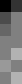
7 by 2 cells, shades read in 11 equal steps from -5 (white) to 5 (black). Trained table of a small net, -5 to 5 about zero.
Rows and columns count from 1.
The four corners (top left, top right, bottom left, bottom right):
5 3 0 -2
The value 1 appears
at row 3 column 1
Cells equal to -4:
0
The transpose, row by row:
5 2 1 0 0 -1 0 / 3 0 0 0 -2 0 -2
